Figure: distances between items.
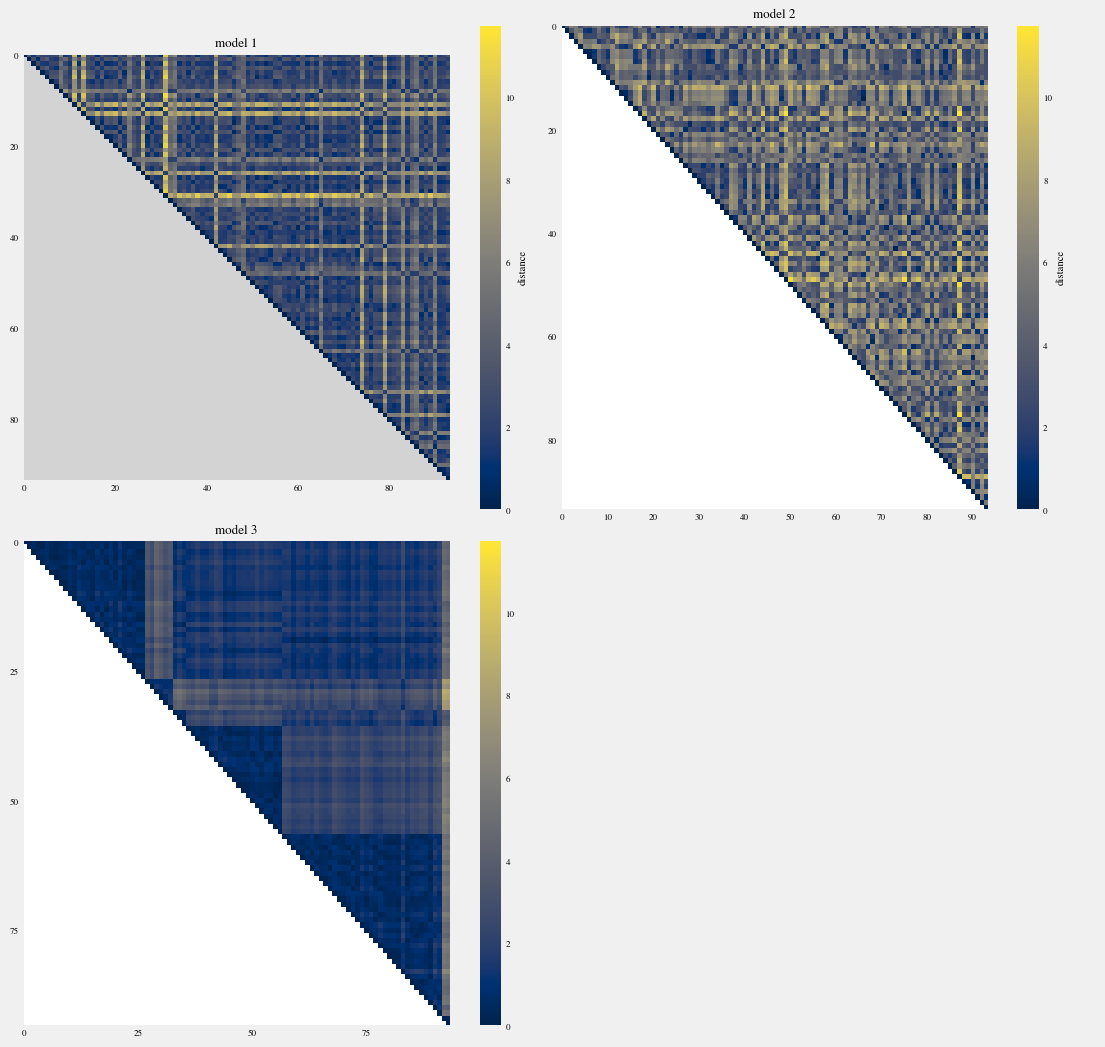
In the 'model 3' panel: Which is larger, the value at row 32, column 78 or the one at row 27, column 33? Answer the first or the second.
the second
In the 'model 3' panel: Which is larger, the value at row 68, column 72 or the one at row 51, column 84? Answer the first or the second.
the second
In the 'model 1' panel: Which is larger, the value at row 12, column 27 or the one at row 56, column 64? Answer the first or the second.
the second
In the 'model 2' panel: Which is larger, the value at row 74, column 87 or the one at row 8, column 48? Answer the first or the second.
the first
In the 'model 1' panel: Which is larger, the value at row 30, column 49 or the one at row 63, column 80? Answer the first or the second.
the second
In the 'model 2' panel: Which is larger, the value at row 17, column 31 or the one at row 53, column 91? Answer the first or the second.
the second
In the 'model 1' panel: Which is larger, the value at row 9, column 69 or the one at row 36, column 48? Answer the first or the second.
the second
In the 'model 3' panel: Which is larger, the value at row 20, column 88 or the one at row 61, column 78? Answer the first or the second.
the first
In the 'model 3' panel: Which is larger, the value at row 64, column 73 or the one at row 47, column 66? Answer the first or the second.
the second
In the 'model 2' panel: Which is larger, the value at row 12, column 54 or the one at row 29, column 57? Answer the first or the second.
the first
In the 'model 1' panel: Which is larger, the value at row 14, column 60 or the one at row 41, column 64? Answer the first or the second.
the first
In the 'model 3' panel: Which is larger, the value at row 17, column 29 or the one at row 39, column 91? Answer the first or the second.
the first
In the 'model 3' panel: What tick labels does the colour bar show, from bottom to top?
0, 2, 4, 6, 8, 10
